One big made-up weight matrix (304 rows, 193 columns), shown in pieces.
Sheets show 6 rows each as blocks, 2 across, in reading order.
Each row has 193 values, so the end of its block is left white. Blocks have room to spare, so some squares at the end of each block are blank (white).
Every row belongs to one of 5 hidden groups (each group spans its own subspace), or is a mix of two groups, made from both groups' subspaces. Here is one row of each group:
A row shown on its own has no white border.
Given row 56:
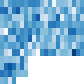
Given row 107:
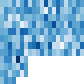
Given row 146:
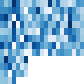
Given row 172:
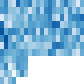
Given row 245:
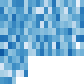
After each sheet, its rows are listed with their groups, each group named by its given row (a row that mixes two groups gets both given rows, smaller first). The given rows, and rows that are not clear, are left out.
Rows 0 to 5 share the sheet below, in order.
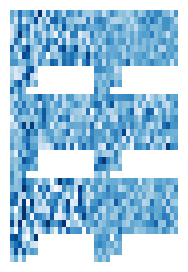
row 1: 172
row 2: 56
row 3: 56
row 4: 146
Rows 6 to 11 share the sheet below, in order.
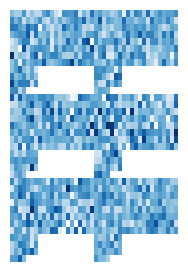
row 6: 172
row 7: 107
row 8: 172
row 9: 245
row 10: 172
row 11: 107
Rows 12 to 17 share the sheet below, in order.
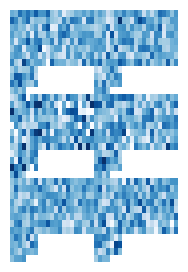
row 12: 56
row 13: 146
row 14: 172
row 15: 56
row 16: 107
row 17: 107
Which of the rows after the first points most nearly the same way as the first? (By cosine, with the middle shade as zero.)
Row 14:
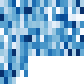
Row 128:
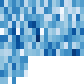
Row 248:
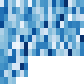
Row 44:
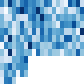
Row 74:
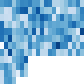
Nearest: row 248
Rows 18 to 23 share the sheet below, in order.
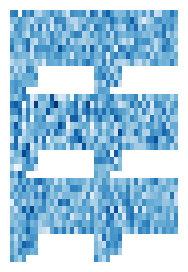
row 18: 245
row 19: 146 and 172
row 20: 146
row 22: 56
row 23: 56
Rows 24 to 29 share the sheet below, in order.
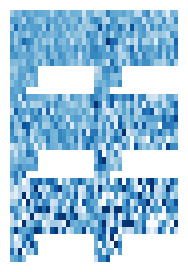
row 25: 245
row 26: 245
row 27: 56
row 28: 146
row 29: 107
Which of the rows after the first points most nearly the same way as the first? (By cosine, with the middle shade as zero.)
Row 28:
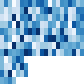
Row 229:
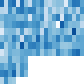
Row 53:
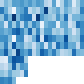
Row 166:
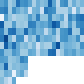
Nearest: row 53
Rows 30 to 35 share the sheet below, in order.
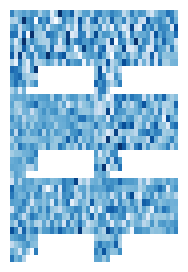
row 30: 146
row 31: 56
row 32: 172
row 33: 146
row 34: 172 and 245
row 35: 56
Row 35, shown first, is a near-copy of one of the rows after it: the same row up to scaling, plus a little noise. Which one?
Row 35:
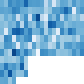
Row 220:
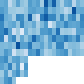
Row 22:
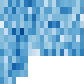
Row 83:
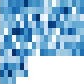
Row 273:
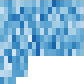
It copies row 83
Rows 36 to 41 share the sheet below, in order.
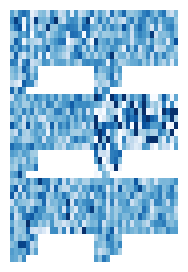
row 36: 146
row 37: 56 and 172
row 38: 56
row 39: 172
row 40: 56
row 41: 146
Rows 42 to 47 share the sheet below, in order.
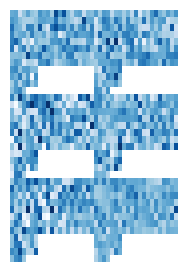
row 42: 56
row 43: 56
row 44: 172
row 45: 107
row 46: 56
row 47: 172
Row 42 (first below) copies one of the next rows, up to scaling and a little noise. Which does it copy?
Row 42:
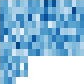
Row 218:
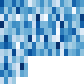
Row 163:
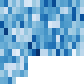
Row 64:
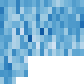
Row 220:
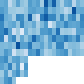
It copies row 220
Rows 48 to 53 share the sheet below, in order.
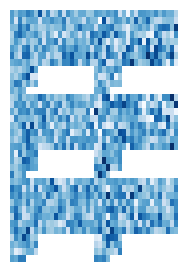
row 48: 107
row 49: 56 and 107
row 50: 56
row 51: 172
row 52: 146
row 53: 146 and 245
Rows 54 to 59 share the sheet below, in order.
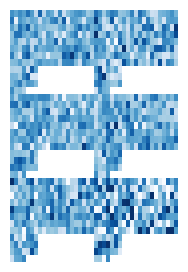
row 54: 107
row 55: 56
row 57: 56
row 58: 172 and 245
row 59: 56
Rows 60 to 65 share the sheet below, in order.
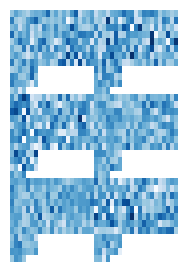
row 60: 172
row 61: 56 and 146
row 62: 146
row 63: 172
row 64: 56
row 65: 56
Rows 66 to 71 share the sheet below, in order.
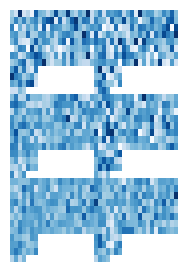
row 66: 245
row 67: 56 and 107
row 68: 172
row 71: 56 and 107
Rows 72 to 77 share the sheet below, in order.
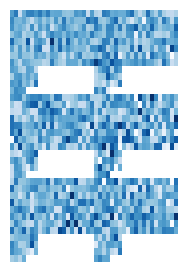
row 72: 56 and 245
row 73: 245
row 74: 172
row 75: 107
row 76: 172
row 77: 245
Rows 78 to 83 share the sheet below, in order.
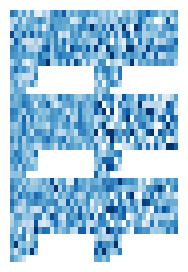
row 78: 56
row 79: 56
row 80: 146
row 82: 107
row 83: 56
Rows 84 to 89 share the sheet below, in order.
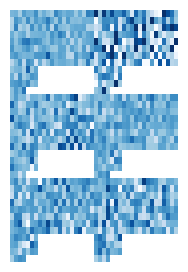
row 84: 107 and 245
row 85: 172
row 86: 172
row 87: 107
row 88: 56 and 107
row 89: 146
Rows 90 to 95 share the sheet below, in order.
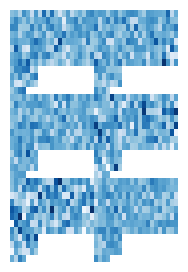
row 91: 245
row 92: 107
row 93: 172
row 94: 172
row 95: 56
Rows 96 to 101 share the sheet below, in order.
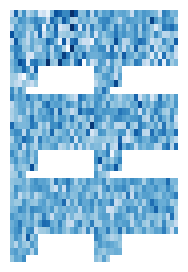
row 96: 56 and 172
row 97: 172
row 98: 172
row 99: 107
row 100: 107
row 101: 245
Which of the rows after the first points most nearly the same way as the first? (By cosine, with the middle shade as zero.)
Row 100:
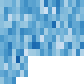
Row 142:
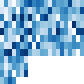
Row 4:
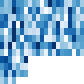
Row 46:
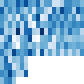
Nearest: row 4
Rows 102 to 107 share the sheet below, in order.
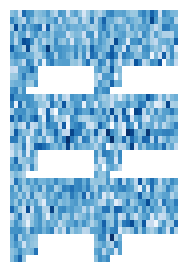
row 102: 245
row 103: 107 and 172
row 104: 56 and 107
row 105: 56
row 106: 56
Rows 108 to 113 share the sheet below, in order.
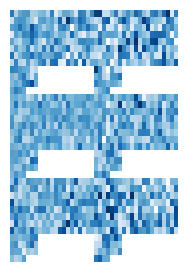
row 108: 172
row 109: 245
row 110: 107
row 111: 146
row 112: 172
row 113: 245
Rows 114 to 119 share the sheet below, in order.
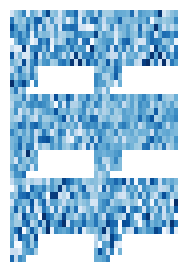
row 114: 172
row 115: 172
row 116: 107
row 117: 172
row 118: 56
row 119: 107
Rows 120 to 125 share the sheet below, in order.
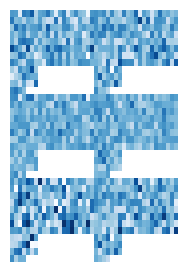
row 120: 245
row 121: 107
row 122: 245
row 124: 107
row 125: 107
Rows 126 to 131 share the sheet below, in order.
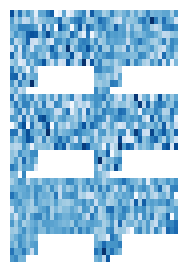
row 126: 107 and 172
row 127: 172
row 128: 56
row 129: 107
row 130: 172
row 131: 56 and 245
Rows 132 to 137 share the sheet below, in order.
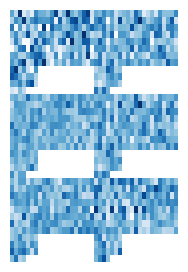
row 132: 245
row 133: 146
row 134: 172
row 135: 146
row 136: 172
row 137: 56
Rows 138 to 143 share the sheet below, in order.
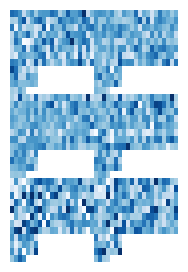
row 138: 245
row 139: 107
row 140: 245
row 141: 56 and 245
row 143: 146
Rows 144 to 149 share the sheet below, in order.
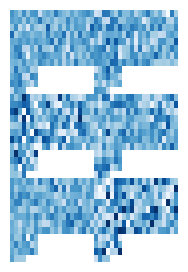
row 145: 245
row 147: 172
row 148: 107
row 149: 146
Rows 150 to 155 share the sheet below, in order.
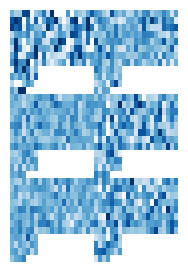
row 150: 146
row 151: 172
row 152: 146
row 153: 146
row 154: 107
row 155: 107 and 172
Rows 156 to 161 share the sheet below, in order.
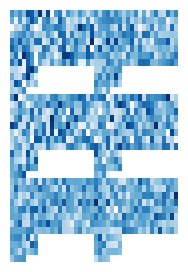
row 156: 107 and 172
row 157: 56
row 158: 56 and 245
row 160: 107
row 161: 56
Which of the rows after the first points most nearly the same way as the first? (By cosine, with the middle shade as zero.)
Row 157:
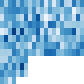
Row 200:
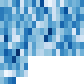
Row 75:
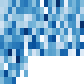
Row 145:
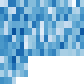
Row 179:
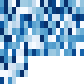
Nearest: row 145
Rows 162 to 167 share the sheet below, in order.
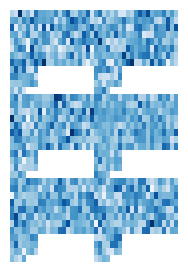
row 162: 245
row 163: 56
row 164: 56 and 172
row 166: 56 and 172
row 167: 172
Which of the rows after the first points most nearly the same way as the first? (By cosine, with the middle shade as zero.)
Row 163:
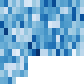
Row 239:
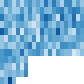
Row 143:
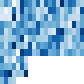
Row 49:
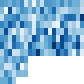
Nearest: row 49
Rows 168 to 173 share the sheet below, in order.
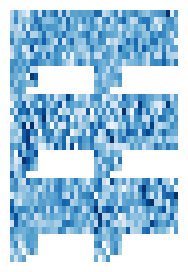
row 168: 107 and 146
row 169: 245
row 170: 56
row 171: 56 and 245
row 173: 172
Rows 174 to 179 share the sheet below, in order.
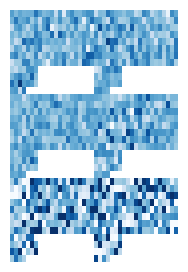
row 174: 56 and 245
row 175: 245
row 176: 146
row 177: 56
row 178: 146
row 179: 107 and 172
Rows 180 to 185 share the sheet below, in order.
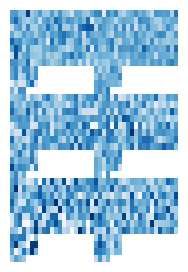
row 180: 146 and 172
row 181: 245
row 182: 172
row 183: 56
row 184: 107
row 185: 56
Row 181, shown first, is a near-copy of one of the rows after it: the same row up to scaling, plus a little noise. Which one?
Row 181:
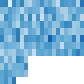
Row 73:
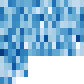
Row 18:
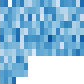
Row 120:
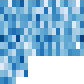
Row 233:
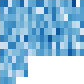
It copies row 18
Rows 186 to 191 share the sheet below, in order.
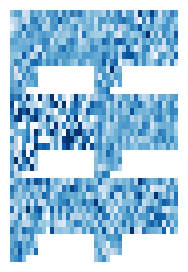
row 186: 56 and 146
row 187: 107
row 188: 107
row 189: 146
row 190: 56
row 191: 56 and 172
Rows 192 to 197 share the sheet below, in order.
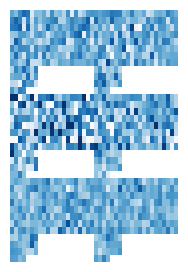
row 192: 146
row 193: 56
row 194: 245
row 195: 245
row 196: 172
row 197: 146
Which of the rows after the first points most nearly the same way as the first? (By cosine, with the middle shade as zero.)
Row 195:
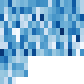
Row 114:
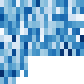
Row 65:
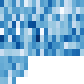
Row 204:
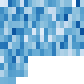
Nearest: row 114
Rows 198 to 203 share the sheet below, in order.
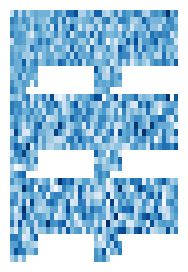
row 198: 172
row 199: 245
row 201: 245
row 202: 146
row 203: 146
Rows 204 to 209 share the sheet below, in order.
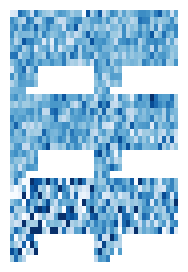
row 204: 245
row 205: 172 and 245
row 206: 56
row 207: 172 and 245
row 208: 146
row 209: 56 and 107
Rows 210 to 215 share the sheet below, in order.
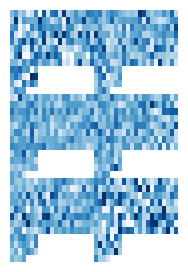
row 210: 107
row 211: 56 and 172
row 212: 245
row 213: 172
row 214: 56
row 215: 107
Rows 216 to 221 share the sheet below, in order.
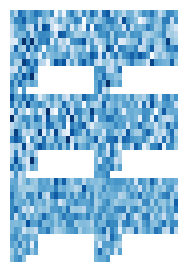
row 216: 56
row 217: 146 and 172
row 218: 56
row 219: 107 and 172
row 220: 56
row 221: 107
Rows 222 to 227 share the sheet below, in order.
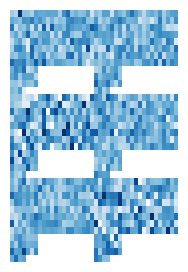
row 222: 245
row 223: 172
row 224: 56 and 172
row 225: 146 and 245
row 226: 172
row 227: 107 and 172
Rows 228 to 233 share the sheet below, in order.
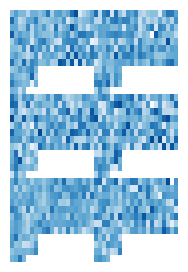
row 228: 172
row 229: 56 and 172
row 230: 56
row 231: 172
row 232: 56
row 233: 245
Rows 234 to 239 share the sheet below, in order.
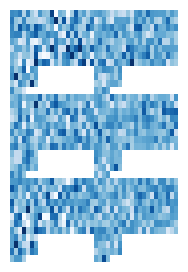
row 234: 107
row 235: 56
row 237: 172
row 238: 56 and 107
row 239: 56
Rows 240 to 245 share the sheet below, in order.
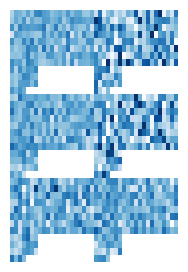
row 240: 56
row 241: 107 and 172
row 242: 245
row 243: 146
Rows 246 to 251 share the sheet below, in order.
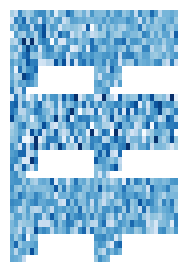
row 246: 56
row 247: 107
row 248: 107 and 172
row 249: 245
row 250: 107
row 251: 107
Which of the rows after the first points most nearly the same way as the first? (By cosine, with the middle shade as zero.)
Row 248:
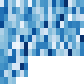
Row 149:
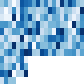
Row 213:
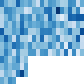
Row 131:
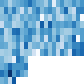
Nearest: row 149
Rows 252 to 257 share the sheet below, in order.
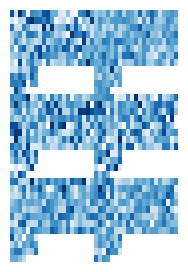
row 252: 172
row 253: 107
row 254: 146 and 172
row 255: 107 and 146
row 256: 146 and 245
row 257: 146
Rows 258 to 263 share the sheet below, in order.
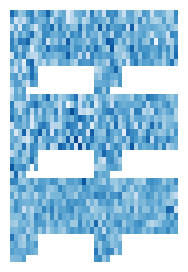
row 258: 172 and 245
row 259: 245
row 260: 172
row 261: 56
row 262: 245
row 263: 172
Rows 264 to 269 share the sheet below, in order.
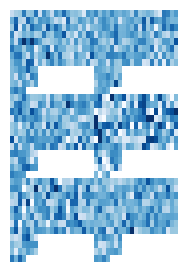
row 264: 107 and 245
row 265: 172
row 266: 172
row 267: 172
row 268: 146
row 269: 56
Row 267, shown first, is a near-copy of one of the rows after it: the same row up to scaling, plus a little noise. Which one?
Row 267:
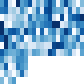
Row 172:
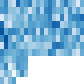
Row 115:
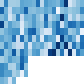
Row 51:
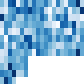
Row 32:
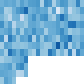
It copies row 172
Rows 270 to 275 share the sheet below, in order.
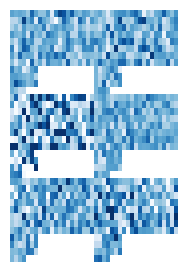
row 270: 146
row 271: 146
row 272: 146 and 245
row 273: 56
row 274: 56 and 245
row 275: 245
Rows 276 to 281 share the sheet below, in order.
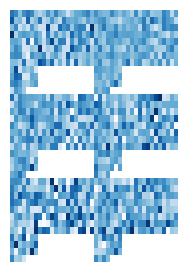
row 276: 56
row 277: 172
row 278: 172
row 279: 172
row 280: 107
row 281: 56
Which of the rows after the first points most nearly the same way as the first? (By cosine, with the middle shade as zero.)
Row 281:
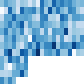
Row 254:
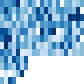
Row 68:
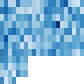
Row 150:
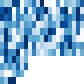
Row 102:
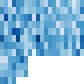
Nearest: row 68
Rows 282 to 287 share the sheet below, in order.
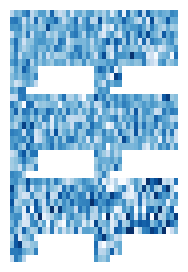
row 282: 146
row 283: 107
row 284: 245
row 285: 172 and 245
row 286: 56
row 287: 56 and 172
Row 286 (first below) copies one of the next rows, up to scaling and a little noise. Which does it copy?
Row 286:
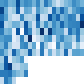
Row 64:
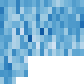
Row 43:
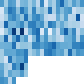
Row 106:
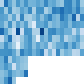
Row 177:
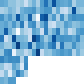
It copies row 64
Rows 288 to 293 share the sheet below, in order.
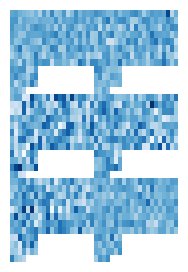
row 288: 107
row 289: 245
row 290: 146
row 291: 172
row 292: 56 and 245
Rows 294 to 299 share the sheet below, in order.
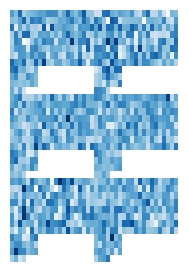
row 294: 245
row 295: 245
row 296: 107 and 245
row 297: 245
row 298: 146
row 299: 107
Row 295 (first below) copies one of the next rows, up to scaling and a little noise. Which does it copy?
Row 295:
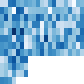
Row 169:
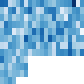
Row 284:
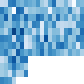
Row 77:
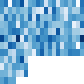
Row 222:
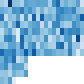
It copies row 284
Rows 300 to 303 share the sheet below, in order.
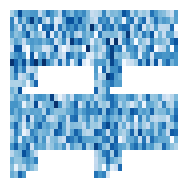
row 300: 56 and 245
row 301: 56
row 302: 146
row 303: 245
